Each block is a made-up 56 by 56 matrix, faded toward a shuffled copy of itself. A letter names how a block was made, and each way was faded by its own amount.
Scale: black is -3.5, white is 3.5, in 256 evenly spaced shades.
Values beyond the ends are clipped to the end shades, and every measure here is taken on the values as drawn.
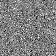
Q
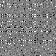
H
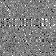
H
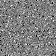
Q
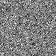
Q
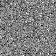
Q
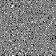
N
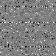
H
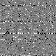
H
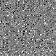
N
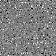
N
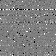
H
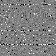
H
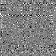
H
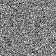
Q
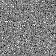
Q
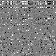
H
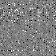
N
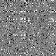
H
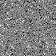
N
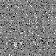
N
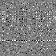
H
